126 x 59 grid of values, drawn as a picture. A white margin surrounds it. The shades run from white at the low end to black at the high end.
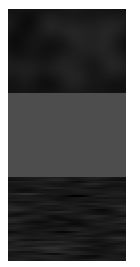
It is made of 3 by 1 panels. Panel 1,1: very high, smooth, faint in contrast. Panel 2,1: high, flat. Panel 3,1: very high, streaked across, faint in contrast.
